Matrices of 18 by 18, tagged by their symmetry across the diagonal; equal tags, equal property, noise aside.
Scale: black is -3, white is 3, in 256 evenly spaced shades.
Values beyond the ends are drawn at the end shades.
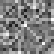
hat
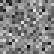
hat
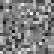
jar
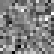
jar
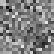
hat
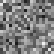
hat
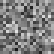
jar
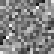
hat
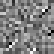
jar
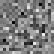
hat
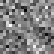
jar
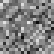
hat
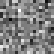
jar
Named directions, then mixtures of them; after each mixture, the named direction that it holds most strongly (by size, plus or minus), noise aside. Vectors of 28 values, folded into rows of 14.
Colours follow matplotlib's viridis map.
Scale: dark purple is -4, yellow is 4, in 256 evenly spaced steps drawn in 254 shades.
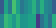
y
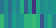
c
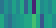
c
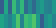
c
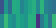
y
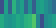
c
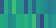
c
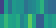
y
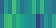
y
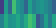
y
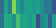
y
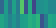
c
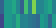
c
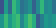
y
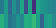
c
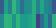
y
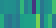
c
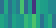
c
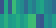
y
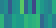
c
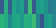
c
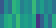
y
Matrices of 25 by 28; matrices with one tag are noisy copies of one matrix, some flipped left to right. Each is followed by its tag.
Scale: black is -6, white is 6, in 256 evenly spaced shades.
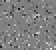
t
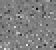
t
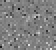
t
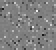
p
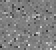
t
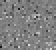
t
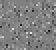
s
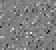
s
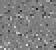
t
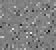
s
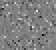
p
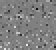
t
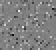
p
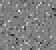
p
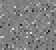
s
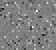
p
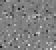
t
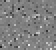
t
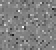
p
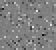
p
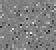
s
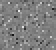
p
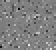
t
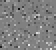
t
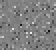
s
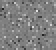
p
